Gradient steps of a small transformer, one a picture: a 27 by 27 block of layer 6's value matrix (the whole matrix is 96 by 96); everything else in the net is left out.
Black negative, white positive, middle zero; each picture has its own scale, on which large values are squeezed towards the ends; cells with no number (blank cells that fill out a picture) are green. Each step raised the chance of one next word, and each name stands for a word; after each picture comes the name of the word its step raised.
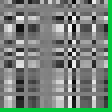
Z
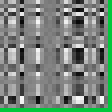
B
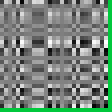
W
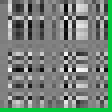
Z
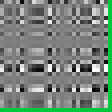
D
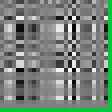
Z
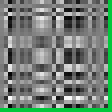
B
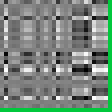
Z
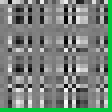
W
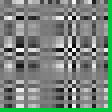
W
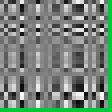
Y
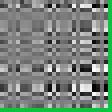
D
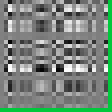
D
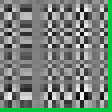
Y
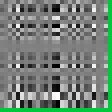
Y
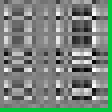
Z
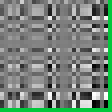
Y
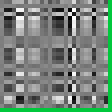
B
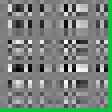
D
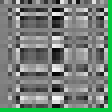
B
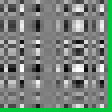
D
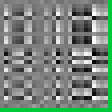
Z
